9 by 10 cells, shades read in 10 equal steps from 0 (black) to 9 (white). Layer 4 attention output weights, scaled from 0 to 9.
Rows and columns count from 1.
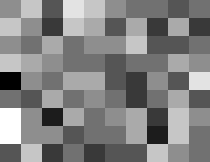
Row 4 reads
7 6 5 4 4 3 4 4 6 5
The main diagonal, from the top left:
5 5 6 4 6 4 6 1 5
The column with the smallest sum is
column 8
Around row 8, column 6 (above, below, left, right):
5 3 4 6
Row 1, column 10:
4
